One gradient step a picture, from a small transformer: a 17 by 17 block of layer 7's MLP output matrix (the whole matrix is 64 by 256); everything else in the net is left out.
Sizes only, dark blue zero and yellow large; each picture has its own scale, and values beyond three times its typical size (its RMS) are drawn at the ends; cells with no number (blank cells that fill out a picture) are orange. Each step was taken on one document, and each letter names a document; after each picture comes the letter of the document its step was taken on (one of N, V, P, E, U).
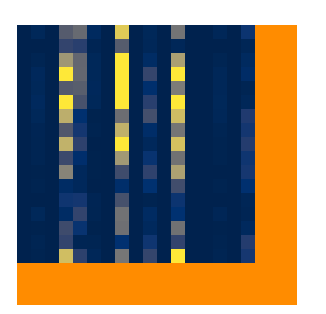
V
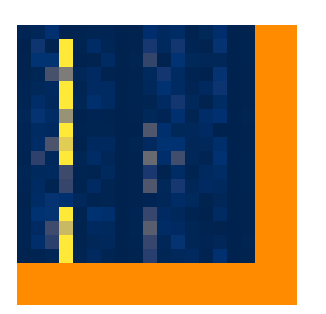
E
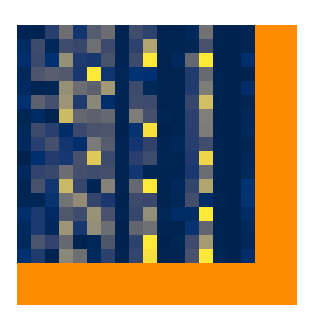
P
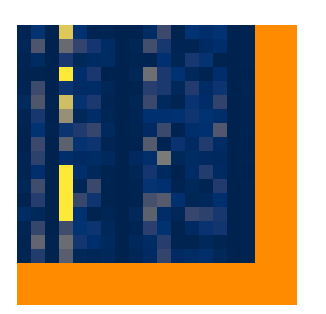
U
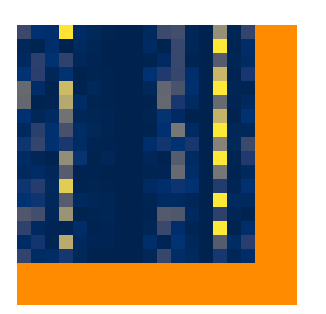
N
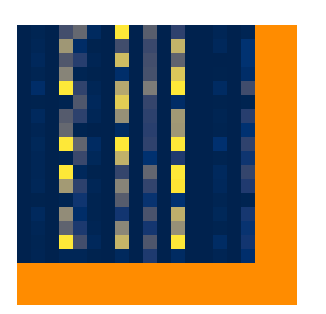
V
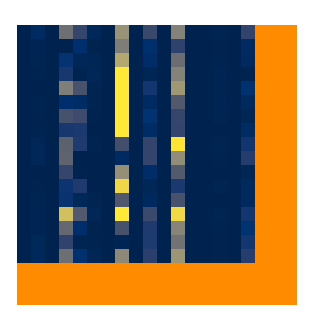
V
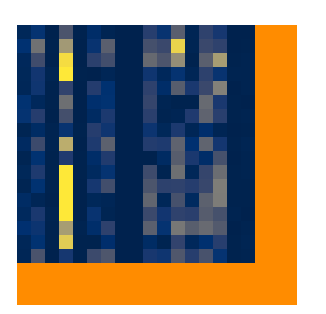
U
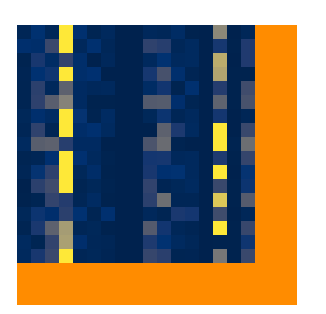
N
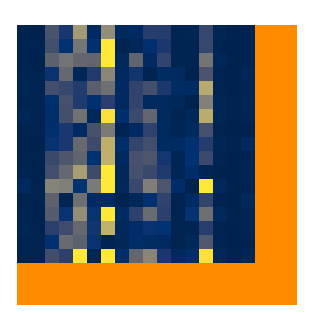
P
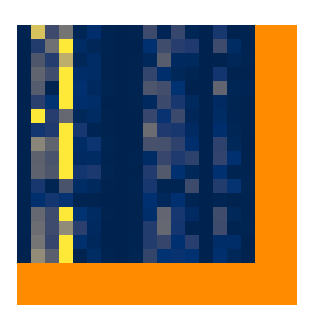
E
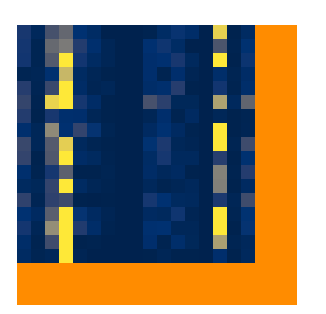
N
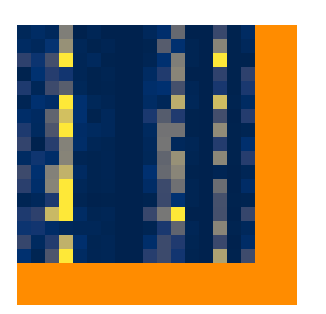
N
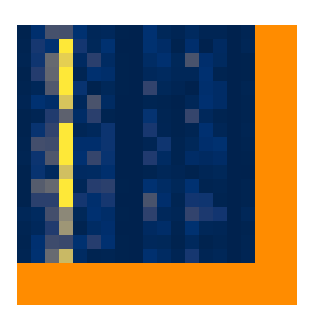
U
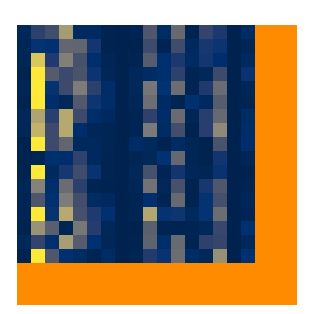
E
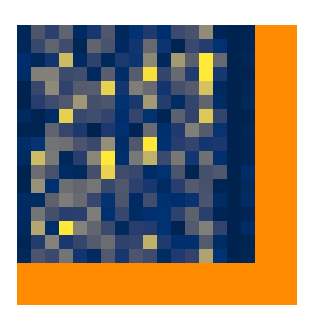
P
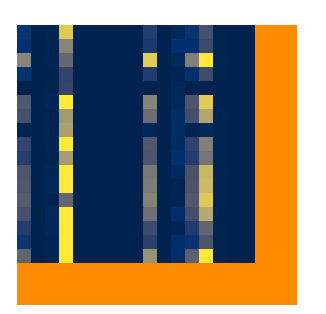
P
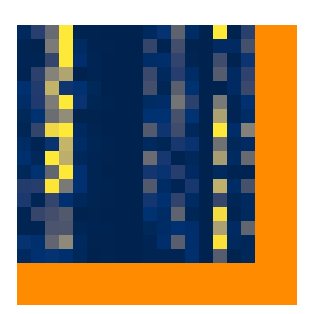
N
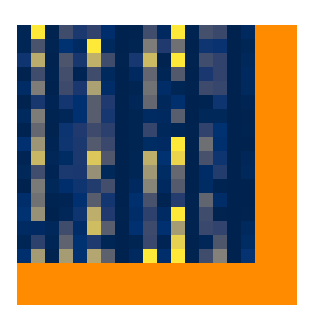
P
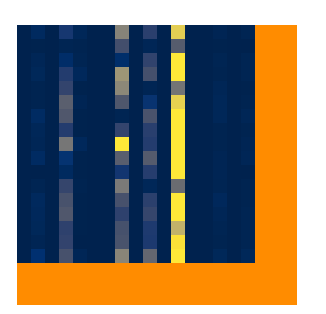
V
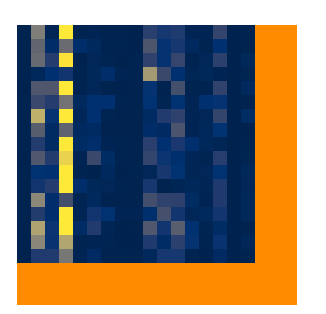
E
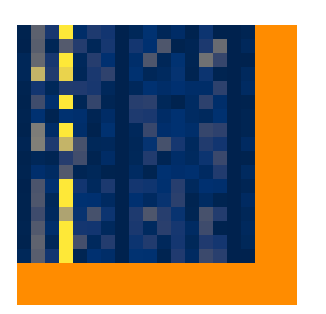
U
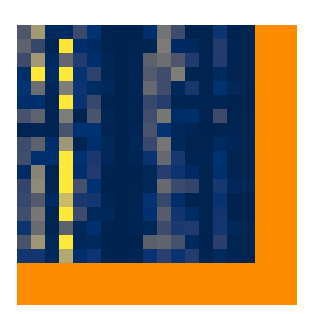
E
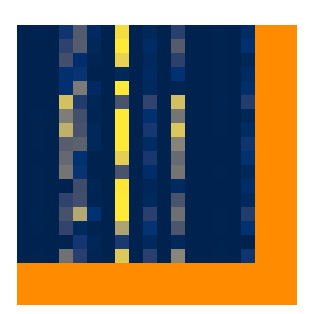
V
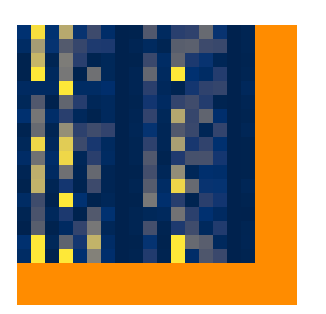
U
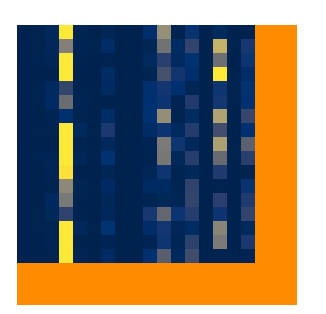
N
